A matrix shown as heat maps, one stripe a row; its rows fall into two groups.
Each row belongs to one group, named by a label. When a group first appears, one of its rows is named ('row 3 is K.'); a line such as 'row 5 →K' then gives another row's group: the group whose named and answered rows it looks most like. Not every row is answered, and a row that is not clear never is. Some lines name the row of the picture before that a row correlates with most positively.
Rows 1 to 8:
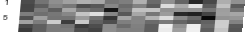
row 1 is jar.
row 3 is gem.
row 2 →gem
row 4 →jar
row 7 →gem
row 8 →gem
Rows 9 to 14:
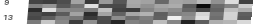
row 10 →jar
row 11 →jar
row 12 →gem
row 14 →jar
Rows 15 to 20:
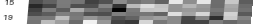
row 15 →gem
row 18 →gem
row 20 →jar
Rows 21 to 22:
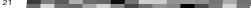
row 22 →jar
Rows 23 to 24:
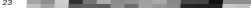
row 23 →jar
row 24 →jar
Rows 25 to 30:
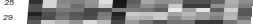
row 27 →gem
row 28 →gem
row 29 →gem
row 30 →jar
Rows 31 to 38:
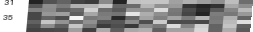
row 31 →gem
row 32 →jar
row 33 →jar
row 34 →jar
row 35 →gem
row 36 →jar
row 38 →gem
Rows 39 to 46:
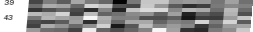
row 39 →gem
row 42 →jar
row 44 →gem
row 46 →jar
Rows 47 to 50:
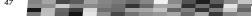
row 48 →jar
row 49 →jar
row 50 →jar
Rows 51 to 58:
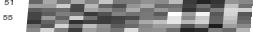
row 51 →jar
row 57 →jar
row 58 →jar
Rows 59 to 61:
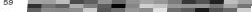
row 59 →jar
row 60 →gem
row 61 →jar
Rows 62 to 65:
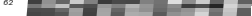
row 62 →gem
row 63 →jar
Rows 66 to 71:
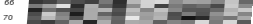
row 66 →gem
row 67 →jar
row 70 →jar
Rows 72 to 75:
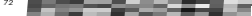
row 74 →jar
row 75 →jar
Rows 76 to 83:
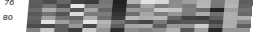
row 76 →gem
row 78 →jar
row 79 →gem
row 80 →jar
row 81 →jar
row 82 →gem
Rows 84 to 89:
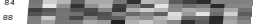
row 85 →jar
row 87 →gem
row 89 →jar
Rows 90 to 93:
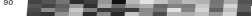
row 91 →gem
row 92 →gem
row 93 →gem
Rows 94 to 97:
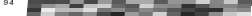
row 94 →gem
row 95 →jar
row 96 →jar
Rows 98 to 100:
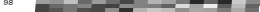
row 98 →jar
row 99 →gem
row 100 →gem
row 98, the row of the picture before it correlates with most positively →97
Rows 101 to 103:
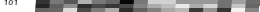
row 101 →gem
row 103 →jar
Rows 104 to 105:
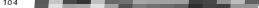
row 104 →jar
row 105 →jar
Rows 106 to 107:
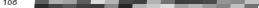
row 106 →jar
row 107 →gem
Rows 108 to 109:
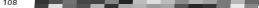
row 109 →jar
